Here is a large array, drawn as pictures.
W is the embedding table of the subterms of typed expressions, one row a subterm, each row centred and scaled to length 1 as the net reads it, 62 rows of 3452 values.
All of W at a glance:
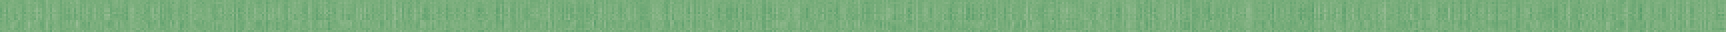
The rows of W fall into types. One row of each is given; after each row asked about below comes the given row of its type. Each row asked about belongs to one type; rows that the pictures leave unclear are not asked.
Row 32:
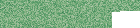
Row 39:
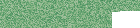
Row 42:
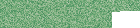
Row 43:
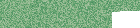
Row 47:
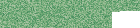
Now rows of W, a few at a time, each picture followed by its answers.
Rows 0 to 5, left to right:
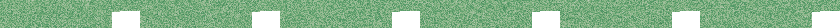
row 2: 39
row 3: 42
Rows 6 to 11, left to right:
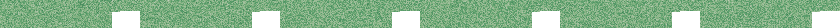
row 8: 39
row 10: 32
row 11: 47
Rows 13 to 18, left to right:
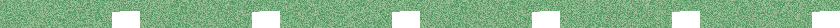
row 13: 39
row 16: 43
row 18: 32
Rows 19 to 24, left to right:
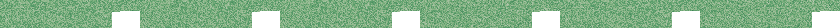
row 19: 43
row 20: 43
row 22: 42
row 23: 43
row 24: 42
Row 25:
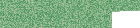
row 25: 47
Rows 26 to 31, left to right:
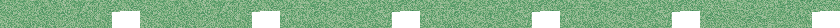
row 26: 32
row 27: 32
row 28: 43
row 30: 43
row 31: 39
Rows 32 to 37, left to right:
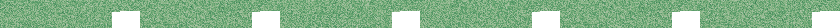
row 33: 43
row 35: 43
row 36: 43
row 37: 39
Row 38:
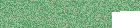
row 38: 32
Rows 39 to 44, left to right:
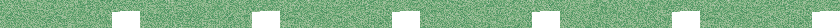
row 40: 47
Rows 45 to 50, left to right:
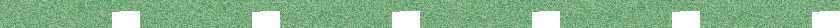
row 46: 42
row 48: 39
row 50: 47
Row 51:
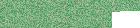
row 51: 42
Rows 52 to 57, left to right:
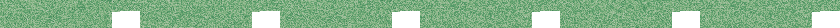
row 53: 47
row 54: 39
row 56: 42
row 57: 43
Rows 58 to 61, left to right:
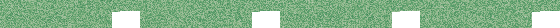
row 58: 39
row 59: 39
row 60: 47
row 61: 43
